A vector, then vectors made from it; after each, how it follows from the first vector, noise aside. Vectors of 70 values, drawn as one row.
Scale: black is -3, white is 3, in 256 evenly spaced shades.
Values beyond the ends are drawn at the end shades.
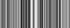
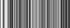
wrapped around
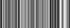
wrapped around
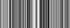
reversed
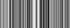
reversed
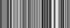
wrapped around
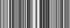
reversed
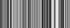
wrapped around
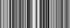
reversed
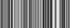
wrapped around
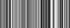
wrapped around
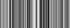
reversed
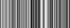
wrapped around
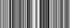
reversed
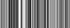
wrapped around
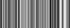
wrapped around
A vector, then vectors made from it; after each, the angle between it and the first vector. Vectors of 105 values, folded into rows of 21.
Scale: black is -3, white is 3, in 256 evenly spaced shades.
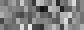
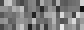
orthogonal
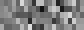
nearly parallel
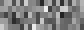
partly opposed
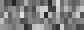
partly opposed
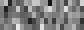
orthogonal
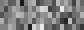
nearly opposite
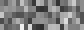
nearly parallel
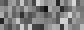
nearly parallel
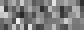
partly aligned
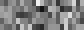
nearly parallel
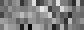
nearly opposite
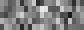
nearly opposite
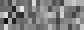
orthogonal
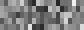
nearly parallel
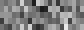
nearly parallel
